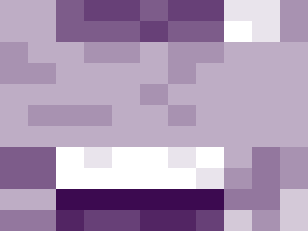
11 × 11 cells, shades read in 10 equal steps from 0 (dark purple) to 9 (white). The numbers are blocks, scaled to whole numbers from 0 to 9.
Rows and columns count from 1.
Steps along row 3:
up same down same up down same up same same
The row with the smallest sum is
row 10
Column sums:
56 56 54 52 54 53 50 53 69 63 64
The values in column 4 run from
0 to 9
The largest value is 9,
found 10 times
